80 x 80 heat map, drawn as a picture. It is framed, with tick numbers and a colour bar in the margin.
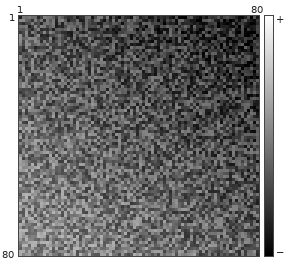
The ninth with the highest average is the bottom left. Values rise toward the bottom left. The top right is the ninth with the lowest average.
